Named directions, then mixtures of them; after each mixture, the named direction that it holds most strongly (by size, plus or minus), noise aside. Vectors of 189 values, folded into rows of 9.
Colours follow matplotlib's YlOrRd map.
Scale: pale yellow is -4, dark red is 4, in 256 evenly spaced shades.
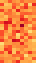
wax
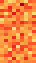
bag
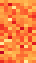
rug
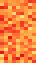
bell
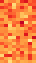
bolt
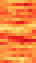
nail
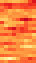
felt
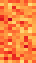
bell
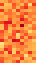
wax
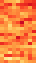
bolt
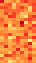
bolt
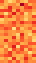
bag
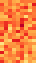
wax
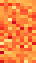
rug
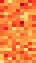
bag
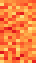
bell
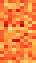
wax
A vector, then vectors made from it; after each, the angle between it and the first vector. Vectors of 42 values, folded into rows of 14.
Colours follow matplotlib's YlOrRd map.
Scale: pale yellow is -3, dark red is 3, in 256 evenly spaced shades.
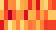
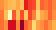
partly opposed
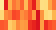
partly aligned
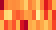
partly opposed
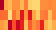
partly opposed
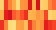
nearly parallel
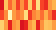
nearly opposite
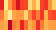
nearly opposite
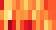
partly opposed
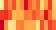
partly aligned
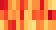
partly opposed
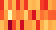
nearly opposite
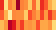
nearly opposite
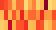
partly opposed
